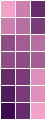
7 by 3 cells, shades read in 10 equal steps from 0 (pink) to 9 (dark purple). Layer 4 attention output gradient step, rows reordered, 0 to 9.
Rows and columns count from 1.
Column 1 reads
0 2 5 5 7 8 9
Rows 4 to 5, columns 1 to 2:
5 5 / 7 6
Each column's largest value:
9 7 7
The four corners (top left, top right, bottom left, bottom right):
0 7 9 0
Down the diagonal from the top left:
0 3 3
